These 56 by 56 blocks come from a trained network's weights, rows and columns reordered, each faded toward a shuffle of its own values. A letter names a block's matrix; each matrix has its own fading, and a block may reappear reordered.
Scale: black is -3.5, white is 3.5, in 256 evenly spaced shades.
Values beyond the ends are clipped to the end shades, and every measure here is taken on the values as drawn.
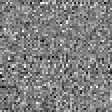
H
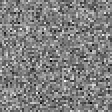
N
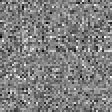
H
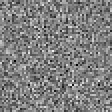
N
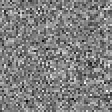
N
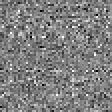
H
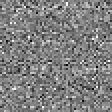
H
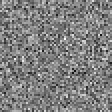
N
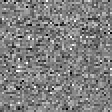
H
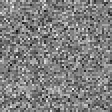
N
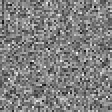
N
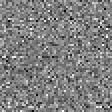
H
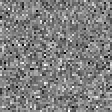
H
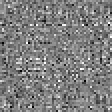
H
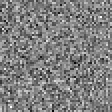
N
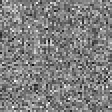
N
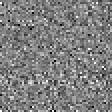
H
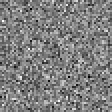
N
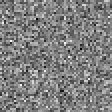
N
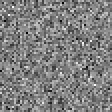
N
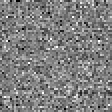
H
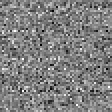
H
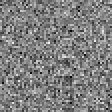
N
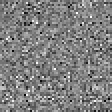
H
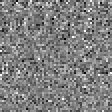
H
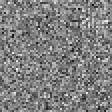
N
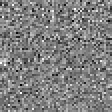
H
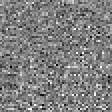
H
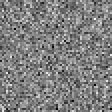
N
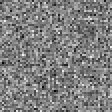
N
